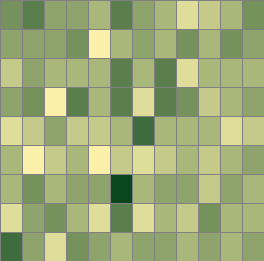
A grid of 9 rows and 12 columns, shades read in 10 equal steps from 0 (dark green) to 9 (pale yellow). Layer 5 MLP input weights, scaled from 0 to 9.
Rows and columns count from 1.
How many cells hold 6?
34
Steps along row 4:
down up down up down up down up up down down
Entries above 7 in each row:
1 1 1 2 2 3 0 3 1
